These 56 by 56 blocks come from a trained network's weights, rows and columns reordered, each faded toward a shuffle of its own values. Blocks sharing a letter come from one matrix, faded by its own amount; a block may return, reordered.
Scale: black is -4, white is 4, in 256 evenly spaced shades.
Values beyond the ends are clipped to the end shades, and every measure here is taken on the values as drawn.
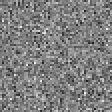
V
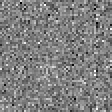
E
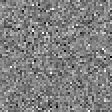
E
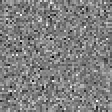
E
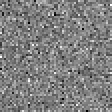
E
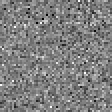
E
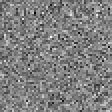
V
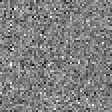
E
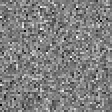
V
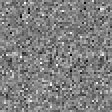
E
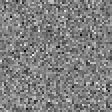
V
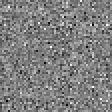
E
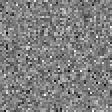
E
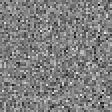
V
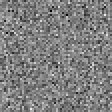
V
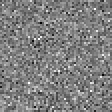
E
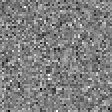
E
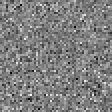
E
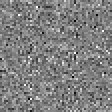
E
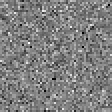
E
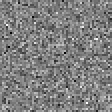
V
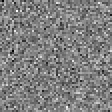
V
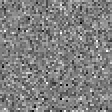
E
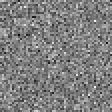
V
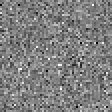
E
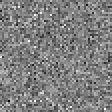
V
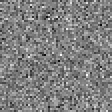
V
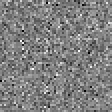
E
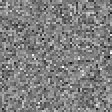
V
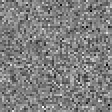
V
